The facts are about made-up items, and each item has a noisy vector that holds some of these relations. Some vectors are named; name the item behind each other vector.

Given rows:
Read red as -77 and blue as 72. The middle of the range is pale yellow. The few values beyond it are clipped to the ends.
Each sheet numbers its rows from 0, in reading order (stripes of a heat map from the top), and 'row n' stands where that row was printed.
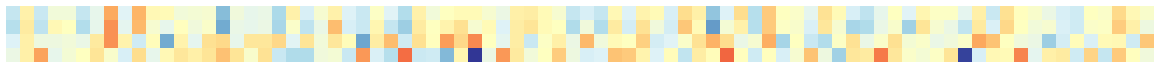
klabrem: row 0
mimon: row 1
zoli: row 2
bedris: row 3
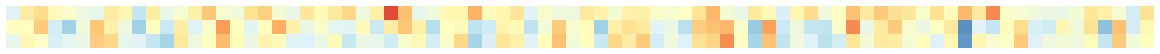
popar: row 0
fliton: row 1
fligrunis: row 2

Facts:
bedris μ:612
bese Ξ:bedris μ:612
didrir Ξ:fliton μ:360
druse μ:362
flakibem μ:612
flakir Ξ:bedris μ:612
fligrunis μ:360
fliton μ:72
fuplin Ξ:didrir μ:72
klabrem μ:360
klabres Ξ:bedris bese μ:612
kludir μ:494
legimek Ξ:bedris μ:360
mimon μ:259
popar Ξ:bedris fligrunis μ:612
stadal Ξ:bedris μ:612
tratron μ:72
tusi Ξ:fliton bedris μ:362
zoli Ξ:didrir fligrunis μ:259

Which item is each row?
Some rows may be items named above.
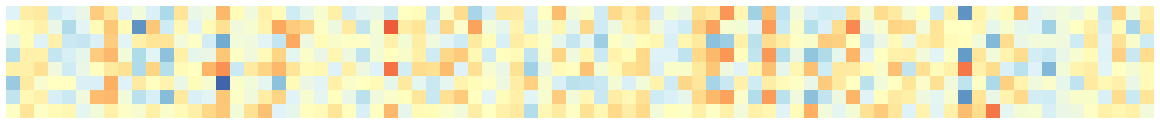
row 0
fligrunis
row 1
fuplin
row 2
tratron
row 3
didrir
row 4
tusi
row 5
flakibem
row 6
didrir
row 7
legimek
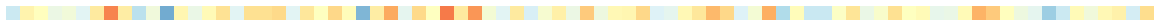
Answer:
zoli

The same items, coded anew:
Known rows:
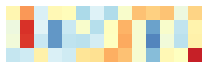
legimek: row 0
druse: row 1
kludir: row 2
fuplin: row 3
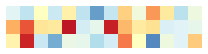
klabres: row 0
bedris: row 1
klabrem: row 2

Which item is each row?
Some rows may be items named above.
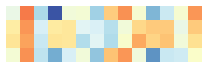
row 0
tratron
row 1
legimek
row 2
legimek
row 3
flakibem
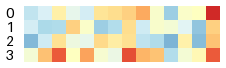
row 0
fuplin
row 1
popar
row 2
zoli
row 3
fliton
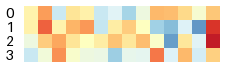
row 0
legimek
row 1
fligrunis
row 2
didrir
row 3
tusi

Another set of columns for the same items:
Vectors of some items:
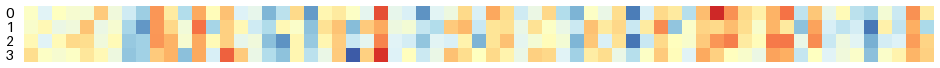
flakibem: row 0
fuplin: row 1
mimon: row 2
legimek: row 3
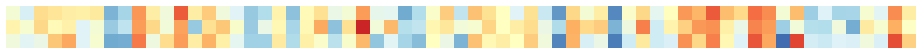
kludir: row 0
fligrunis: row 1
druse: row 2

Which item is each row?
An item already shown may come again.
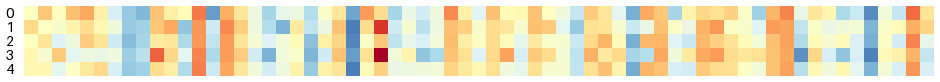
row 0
tusi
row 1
legimek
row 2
popar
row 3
didrir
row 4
popar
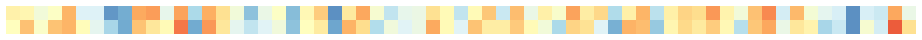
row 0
zoli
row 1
tusi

